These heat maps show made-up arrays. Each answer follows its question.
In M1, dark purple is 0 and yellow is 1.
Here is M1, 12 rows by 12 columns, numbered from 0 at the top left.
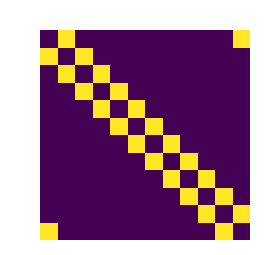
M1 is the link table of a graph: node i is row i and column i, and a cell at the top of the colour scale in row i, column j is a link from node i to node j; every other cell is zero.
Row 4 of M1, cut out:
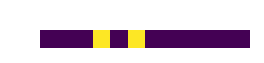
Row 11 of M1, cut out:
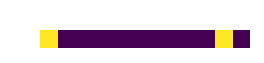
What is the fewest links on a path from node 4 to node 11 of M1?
5
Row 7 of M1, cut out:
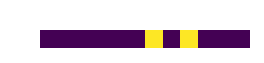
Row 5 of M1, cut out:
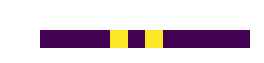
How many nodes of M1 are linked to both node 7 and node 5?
1
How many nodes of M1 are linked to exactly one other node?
0
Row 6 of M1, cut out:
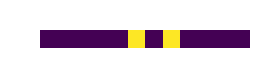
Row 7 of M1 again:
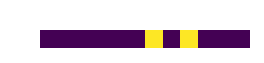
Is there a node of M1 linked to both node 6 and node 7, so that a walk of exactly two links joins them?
no
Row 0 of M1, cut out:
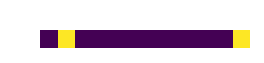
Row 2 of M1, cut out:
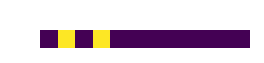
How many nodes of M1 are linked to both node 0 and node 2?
1
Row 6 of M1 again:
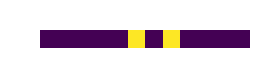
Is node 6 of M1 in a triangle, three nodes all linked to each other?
no
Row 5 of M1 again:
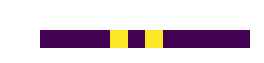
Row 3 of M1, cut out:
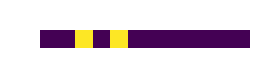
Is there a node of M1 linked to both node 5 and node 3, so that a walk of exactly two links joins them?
yes
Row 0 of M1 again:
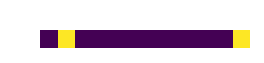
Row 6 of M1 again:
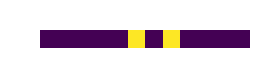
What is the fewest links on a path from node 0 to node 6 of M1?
6
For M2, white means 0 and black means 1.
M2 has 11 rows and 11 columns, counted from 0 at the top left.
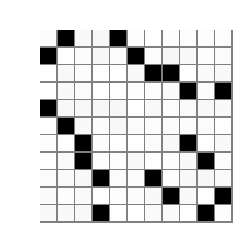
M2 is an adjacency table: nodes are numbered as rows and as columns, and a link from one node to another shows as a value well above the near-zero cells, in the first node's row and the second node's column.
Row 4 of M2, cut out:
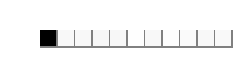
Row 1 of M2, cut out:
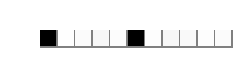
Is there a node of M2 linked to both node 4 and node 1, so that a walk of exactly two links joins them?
yes
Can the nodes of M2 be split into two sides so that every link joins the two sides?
no
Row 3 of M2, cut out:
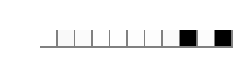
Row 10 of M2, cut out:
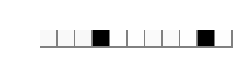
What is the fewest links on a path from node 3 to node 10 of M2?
1
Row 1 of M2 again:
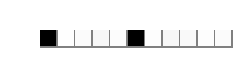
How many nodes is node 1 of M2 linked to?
2
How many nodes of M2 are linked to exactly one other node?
2
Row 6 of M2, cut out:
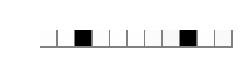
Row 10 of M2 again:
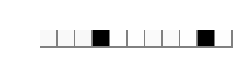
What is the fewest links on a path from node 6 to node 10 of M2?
3
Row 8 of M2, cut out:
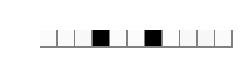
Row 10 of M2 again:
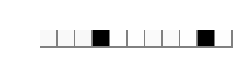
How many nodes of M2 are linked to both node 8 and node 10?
1
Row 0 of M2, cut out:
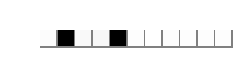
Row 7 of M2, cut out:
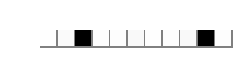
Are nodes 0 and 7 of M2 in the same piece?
no
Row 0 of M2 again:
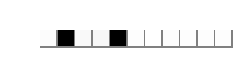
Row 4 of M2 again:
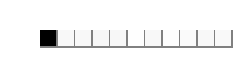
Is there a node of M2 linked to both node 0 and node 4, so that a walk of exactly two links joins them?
no
